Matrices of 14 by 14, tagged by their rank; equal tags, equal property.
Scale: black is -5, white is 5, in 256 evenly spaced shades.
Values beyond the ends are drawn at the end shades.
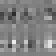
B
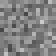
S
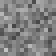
S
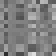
B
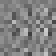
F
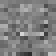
F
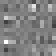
F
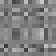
B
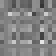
B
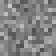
S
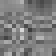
F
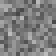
S
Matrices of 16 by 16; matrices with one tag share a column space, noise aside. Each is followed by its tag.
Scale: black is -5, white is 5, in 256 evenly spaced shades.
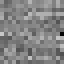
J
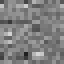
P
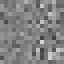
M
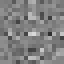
J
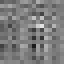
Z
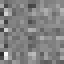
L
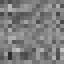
M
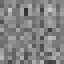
L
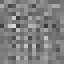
Z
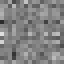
P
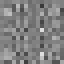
L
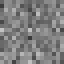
L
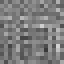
Z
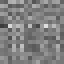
Z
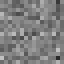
J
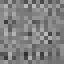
P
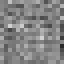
Z
